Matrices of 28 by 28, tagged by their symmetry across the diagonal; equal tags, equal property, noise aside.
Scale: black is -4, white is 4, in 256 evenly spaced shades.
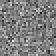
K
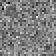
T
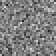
K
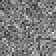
T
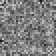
T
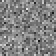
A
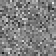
K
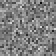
A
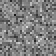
T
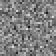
K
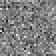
A
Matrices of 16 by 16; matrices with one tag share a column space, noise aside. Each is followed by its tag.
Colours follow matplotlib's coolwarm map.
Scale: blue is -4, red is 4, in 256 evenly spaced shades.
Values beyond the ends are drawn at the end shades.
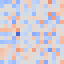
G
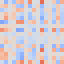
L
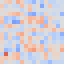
G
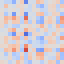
G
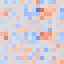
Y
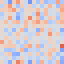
L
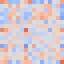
L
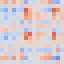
Y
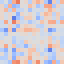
L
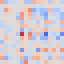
Y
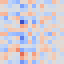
G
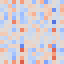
L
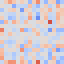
L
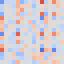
G
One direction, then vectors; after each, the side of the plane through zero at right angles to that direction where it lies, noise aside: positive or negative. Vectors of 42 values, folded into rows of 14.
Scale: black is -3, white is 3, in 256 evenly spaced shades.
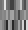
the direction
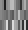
negative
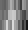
negative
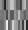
negative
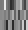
positive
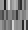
negative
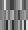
positive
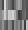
positive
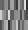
negative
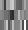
negative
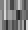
positive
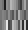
negative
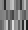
negative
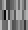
positive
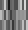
positive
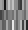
negative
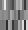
positive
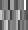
negative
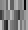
positive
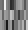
positive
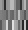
negative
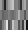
negative
